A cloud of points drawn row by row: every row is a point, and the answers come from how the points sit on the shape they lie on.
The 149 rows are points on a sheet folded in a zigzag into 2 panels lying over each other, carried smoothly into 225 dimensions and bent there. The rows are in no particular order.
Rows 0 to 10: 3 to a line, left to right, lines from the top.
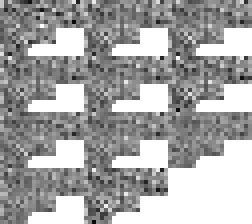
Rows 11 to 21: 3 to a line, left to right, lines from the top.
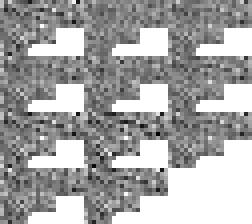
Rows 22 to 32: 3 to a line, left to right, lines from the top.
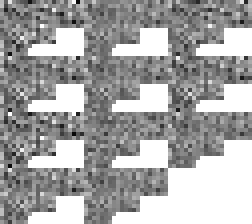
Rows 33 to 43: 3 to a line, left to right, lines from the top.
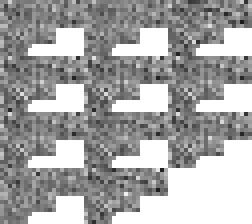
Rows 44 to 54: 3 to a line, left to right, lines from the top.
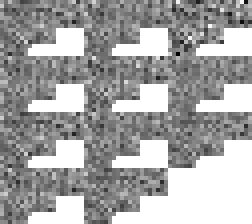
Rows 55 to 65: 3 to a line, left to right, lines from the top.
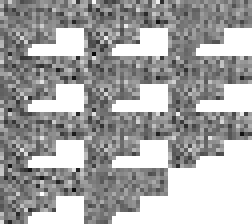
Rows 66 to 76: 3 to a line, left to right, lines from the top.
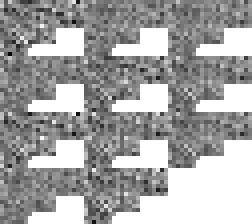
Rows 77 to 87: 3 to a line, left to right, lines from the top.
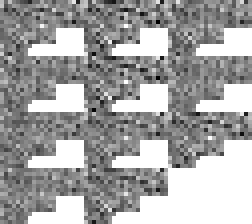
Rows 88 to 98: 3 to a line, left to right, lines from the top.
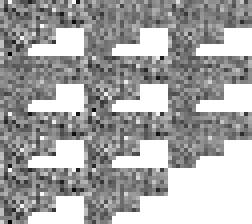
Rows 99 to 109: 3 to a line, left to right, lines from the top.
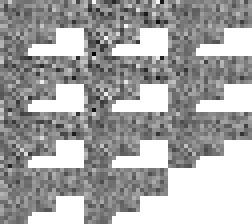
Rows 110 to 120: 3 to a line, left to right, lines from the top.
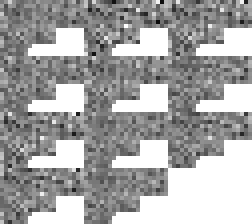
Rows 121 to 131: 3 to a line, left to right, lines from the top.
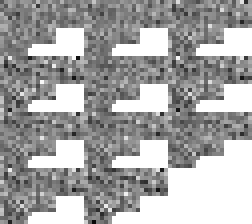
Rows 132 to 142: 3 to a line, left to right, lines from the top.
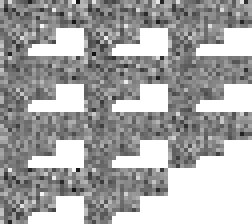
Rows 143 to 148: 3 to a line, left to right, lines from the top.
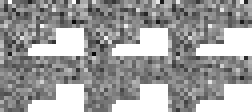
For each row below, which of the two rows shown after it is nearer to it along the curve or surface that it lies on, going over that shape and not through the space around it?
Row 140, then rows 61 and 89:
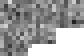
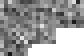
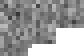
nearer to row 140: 89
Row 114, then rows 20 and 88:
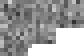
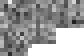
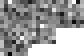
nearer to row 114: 88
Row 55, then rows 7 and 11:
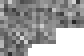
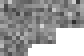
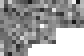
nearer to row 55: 11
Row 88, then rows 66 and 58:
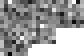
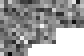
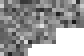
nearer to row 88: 66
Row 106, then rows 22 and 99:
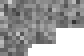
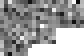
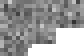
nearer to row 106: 22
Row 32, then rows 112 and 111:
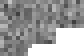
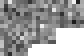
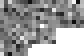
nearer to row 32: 112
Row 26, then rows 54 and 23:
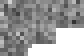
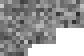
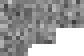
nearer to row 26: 54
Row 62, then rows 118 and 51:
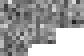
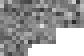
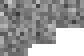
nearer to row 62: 118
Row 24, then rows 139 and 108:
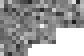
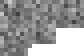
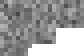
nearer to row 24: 108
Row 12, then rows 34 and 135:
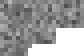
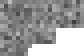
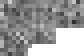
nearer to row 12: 34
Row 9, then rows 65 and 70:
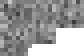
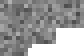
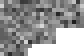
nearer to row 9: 65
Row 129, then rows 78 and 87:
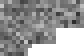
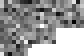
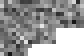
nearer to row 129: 87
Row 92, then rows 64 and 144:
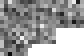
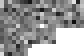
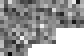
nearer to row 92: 144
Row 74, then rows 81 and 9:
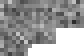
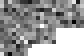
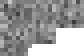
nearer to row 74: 81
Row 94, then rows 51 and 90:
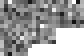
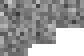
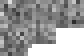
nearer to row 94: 90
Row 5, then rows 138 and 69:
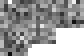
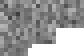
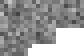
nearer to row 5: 69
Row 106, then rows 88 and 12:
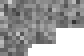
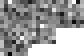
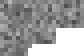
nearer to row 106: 88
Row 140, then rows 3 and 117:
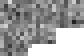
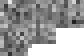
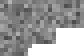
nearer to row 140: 117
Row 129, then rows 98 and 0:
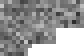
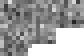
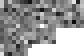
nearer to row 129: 0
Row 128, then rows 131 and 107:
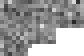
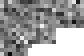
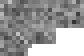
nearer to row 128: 131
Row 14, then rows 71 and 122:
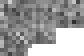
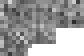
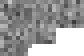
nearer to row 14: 71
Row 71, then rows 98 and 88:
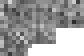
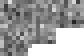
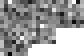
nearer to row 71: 88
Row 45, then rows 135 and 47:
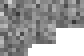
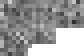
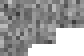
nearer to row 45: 135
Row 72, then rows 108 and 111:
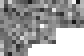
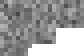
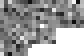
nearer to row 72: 111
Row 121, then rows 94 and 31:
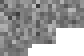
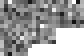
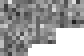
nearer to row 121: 31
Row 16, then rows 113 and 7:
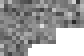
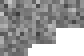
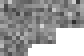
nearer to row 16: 7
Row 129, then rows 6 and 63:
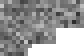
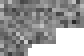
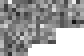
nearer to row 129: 6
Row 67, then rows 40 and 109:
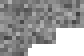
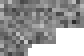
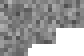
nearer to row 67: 109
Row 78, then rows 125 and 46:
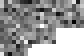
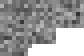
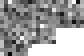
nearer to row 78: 46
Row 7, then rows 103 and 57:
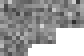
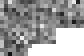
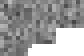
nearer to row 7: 57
